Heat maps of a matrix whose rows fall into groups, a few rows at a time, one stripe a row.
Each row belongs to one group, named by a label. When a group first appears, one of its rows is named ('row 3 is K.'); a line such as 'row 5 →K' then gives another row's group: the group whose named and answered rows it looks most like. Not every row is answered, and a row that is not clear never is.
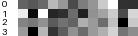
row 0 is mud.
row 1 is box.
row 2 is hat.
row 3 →box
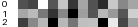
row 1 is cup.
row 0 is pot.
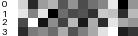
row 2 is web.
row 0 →box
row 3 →mud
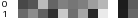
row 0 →mud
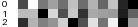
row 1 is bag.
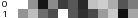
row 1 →cup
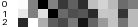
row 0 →bag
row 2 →web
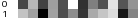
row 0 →web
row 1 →bag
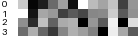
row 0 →hat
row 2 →box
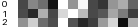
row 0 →pot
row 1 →pot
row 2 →cup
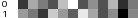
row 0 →web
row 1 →hat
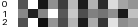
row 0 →web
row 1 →box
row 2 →web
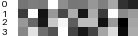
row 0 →mud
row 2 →hat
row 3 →cup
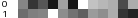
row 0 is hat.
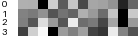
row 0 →bag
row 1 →hat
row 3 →pot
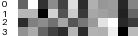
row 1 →bag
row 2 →mud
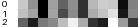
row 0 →bag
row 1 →bag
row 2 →pot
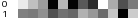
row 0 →cup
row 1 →hat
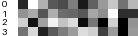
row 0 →web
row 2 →box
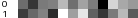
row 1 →pot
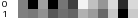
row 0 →hat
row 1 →hat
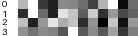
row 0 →cup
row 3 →box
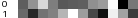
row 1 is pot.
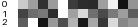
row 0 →cup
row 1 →pot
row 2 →web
